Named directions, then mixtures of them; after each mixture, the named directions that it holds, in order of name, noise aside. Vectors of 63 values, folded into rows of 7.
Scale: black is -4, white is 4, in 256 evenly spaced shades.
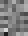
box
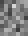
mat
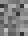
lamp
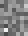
box, lamp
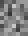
mat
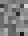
lamp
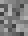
lamp, mat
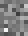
box, lamp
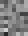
box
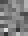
box, mat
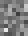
box, lamp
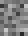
lamp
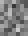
mat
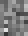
box, lamp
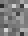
lamp, mat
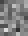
box, mat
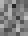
mat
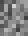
mat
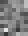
box, mat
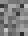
lamp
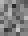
mat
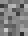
lamp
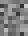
lamp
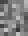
box, mat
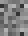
lamp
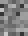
box, lamp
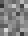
lamp, mat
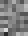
box
